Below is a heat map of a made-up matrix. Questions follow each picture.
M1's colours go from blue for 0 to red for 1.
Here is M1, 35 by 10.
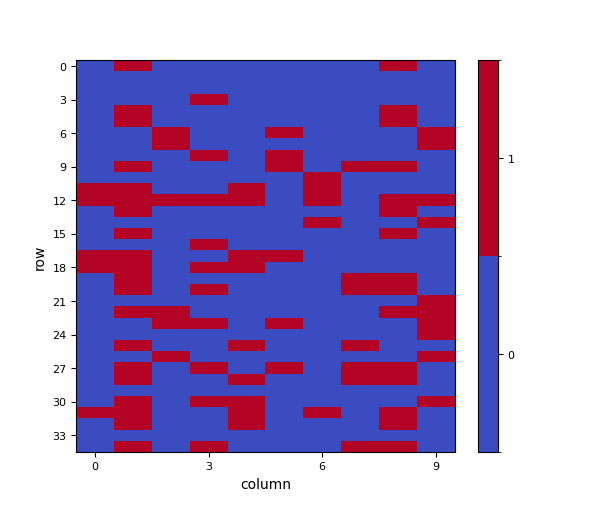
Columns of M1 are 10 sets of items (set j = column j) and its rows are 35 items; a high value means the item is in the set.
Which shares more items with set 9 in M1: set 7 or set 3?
set 3
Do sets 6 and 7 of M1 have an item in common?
no
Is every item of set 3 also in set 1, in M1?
no
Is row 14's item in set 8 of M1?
no
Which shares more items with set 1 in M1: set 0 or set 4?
set 4
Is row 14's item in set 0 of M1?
no
